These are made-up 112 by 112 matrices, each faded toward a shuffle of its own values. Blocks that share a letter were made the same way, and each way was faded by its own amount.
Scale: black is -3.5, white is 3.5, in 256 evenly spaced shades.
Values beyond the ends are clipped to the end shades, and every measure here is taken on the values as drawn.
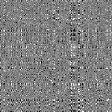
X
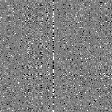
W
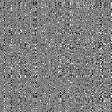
X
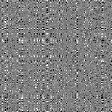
X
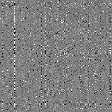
W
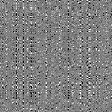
X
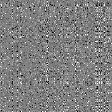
W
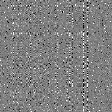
W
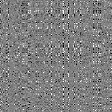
X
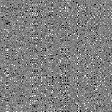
W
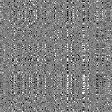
X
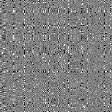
X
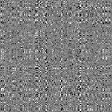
X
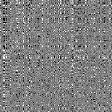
X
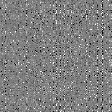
W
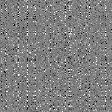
W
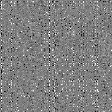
W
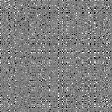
X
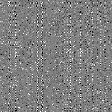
W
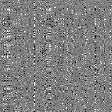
W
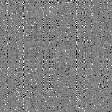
W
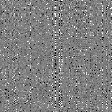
W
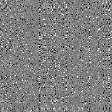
W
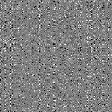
W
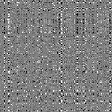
X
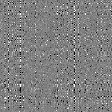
X
